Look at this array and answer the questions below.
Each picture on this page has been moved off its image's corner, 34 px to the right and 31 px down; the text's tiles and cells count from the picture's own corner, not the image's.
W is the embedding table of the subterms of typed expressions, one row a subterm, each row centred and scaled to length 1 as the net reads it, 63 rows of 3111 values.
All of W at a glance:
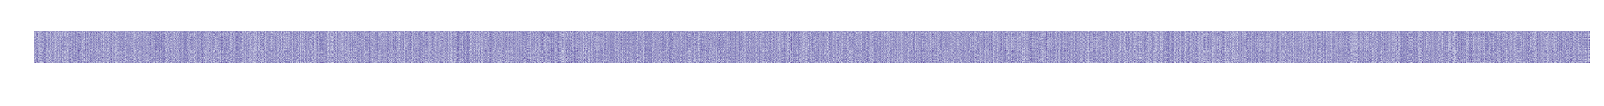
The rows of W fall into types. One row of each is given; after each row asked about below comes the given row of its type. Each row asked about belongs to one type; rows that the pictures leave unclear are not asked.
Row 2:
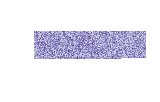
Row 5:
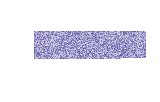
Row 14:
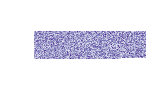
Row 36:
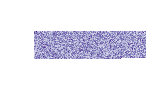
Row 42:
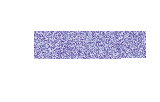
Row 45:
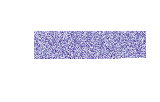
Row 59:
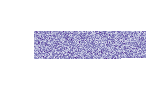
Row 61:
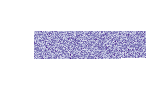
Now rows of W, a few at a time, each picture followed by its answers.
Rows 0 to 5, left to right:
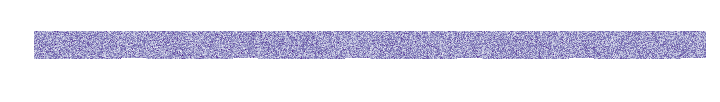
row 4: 45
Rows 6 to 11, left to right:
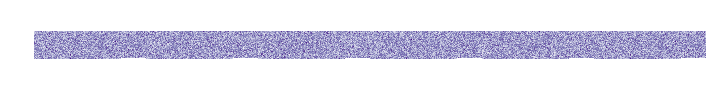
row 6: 61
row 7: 5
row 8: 2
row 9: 45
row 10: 36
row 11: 61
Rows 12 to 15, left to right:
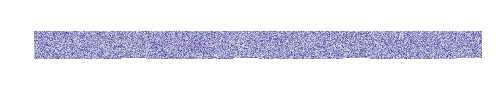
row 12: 36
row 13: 2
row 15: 45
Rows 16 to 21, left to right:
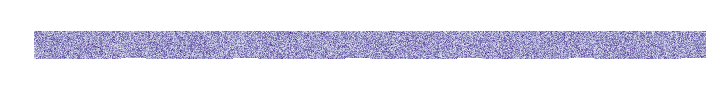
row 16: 14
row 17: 2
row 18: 36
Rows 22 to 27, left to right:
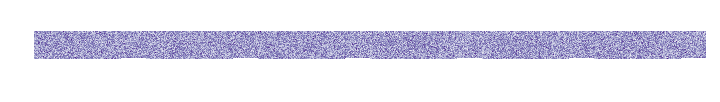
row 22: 59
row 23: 42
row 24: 36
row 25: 2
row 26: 45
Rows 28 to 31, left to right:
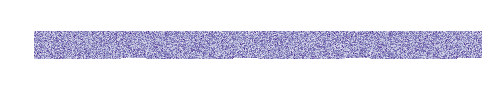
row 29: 36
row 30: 14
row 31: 36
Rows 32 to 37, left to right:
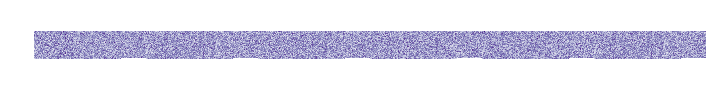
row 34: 61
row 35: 14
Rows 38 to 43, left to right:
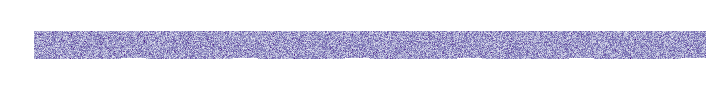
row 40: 61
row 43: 45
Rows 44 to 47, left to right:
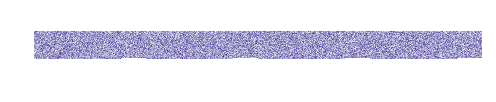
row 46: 59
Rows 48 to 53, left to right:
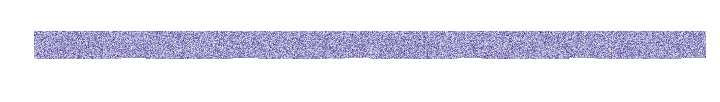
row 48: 5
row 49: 59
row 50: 61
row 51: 45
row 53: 42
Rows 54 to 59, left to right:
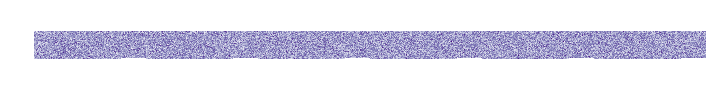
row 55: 2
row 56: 14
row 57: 61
